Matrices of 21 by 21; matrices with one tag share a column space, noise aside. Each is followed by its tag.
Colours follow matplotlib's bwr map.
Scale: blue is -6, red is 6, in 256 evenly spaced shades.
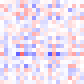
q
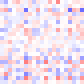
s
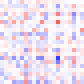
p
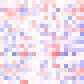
q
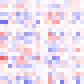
p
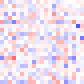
p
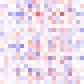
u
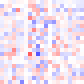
q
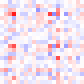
u
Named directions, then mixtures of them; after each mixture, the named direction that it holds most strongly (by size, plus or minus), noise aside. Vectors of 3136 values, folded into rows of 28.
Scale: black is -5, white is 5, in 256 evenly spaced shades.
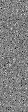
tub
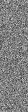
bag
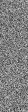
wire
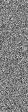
bag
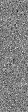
tub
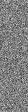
bag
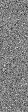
tub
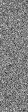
wire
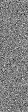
tub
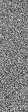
wire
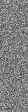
bag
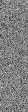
wire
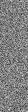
wire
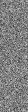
wire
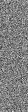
bag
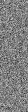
bag
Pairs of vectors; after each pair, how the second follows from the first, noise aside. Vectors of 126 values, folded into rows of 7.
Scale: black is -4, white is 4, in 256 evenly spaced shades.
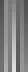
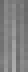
shrunk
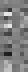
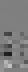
partly zeroed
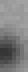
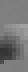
partly zeroed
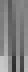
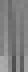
shrunk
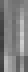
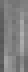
shrunk
